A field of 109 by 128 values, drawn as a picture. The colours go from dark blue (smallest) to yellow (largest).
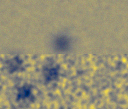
The halves do not mirror each other. Four dips sink into the field. There are no lone odd cells. No single row or column stands out from its neighbours. Overall the values sit about 60% of the way up the scale. The values are skewed, with a long tail toward low values. A horizontal seam about 50% of the way down splits the table, and the top part is calmer.
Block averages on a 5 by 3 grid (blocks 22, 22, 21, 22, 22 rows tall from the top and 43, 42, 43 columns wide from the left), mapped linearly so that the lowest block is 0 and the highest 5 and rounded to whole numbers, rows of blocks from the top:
5 5 5
5 2 5
3 2 5
2 0 4
0 5 5
